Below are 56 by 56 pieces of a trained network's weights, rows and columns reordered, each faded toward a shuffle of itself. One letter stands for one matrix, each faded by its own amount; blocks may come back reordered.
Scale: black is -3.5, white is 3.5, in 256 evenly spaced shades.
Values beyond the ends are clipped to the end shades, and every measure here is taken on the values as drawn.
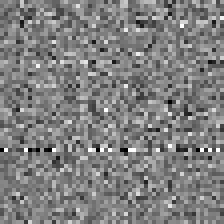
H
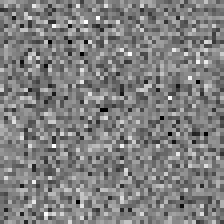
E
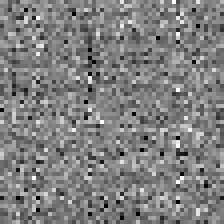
E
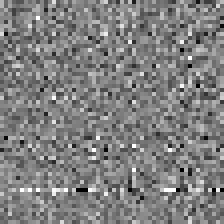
H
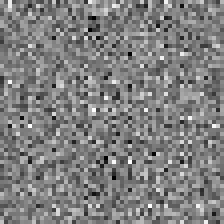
H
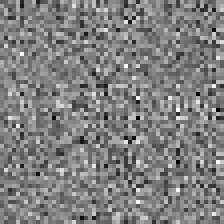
H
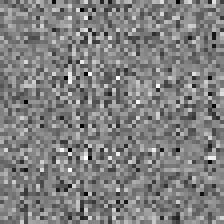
H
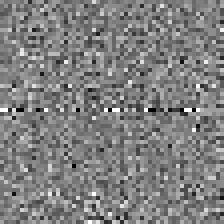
H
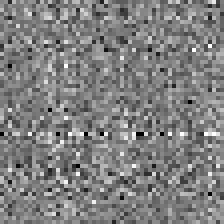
H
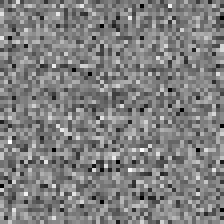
E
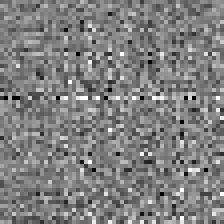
H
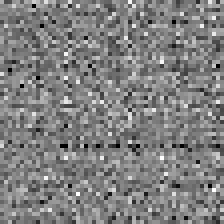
E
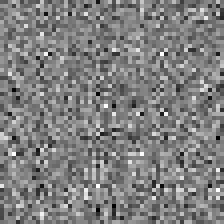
H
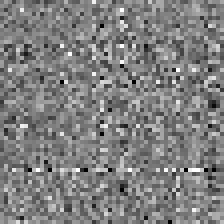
H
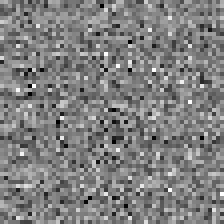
E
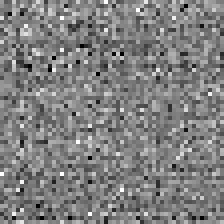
E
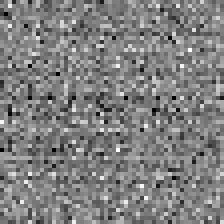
E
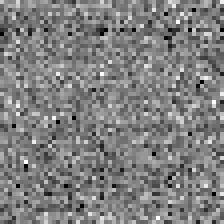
E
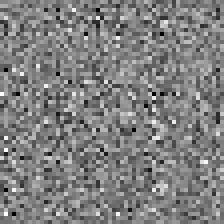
H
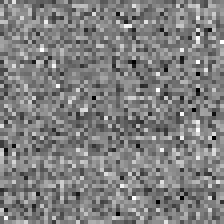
E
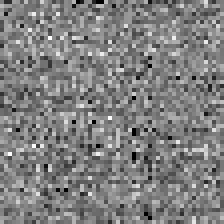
E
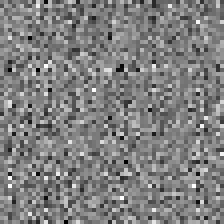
H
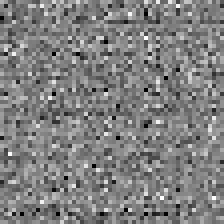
E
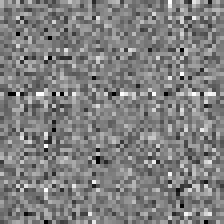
H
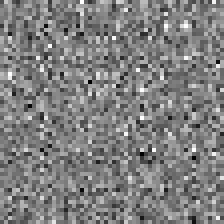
H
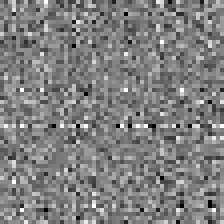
H
